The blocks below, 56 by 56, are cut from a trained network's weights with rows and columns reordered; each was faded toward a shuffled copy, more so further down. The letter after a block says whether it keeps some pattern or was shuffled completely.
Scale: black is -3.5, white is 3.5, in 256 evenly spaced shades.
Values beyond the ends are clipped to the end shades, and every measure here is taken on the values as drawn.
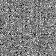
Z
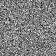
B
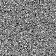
Z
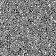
Z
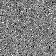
B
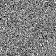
Z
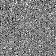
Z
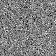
B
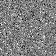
B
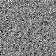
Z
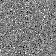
B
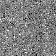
Z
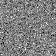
B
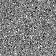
B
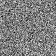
B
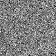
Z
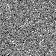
B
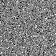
B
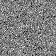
B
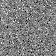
B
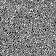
B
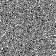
B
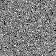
B
